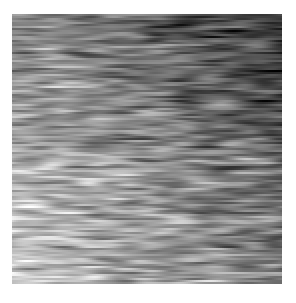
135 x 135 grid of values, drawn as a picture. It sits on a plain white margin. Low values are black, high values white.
The values follow a bell shape. The halves do not mirror each other. Overall the values sit about 50% of the way up the scale. There is an overall slope up to the bottom left. The ninth with the highest average is the bottom left. Streaks run across, left to right. The top right is the ninth with the lowest average.
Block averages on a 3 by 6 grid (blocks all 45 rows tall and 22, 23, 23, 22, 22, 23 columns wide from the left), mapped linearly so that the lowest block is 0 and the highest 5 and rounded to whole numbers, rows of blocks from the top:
3 3 2 1 1 0 / 4 4 3 3 2 1 / 5 4 4 3 3 2
